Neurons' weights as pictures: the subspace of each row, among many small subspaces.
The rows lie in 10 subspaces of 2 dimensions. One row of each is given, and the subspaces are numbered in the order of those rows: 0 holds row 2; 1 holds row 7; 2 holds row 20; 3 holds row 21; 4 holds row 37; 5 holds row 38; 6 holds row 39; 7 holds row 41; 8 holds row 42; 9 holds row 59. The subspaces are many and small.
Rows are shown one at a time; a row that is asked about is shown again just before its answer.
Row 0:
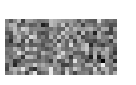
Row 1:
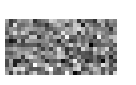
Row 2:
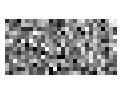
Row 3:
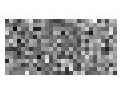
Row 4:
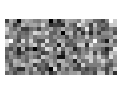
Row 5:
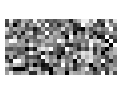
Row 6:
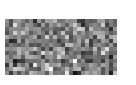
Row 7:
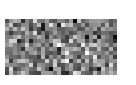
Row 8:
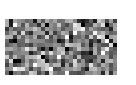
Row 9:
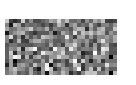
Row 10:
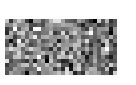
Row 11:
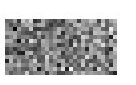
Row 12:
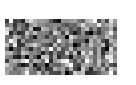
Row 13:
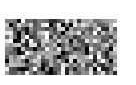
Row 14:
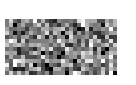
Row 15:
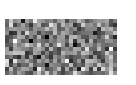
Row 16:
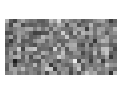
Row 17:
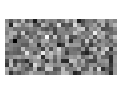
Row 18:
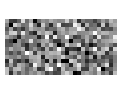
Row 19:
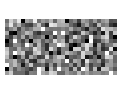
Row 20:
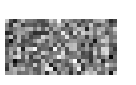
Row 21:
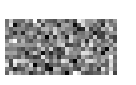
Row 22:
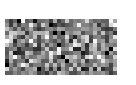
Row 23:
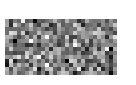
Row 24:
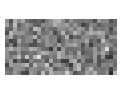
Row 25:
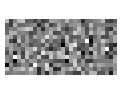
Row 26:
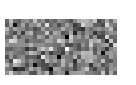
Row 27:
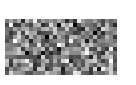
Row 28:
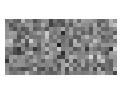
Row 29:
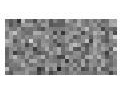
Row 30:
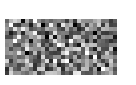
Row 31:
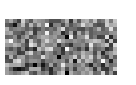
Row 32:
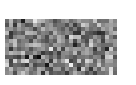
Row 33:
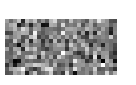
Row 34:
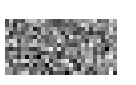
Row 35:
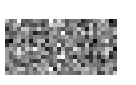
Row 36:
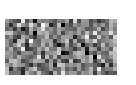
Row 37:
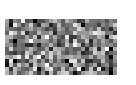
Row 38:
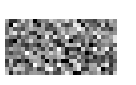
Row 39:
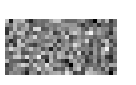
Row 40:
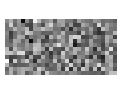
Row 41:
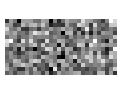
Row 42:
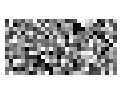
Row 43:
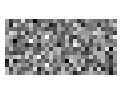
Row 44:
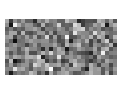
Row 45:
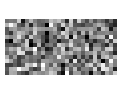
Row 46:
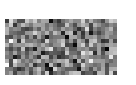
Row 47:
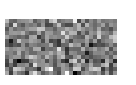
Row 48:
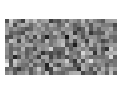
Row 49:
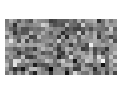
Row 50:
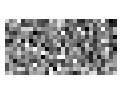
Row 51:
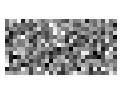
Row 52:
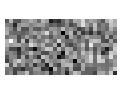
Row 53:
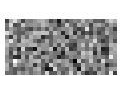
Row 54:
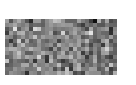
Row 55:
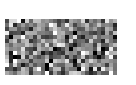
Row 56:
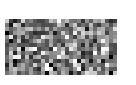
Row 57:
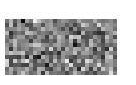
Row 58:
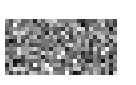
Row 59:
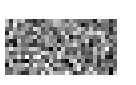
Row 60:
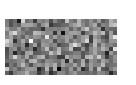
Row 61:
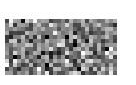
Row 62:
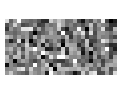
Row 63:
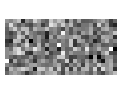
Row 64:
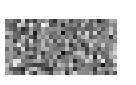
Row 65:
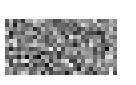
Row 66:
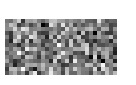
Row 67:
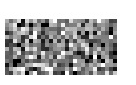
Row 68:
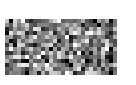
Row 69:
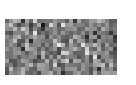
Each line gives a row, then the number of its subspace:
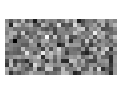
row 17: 3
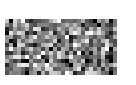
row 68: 6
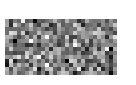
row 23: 4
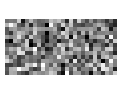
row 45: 8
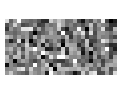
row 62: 0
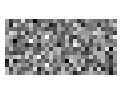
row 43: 4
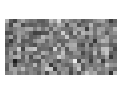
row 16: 2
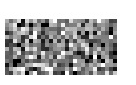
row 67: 1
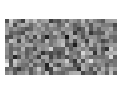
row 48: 7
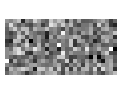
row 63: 4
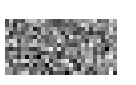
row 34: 9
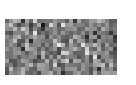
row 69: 1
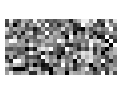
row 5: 8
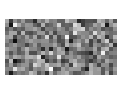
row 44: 8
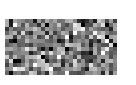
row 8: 8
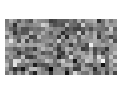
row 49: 5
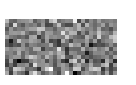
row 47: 1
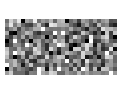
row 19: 0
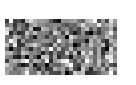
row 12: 6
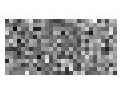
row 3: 6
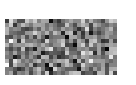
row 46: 7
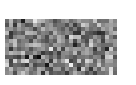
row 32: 9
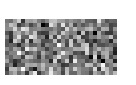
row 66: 5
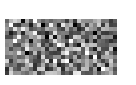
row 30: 5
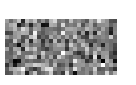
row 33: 1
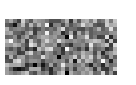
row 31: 8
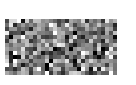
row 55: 2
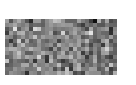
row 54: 6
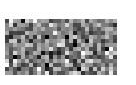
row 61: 7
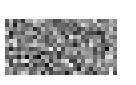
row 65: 9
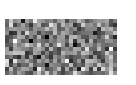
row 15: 4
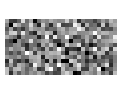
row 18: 5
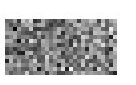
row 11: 6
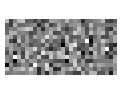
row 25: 0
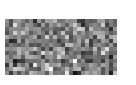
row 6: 3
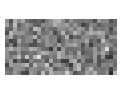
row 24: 9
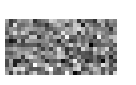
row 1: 5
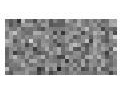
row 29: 0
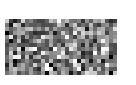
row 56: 2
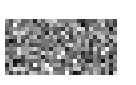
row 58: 3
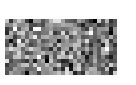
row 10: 6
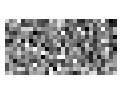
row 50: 0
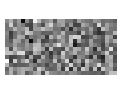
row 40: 9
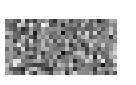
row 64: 1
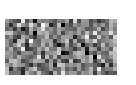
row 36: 1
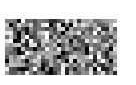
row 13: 3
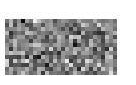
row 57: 9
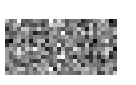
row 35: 7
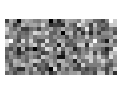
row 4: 7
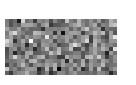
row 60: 0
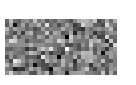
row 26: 8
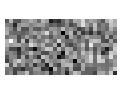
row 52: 4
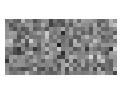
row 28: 4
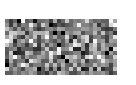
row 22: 7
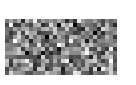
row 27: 3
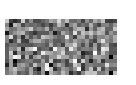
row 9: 2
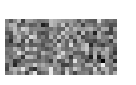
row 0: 5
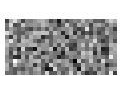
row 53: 2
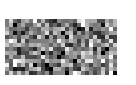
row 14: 3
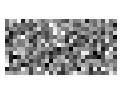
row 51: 2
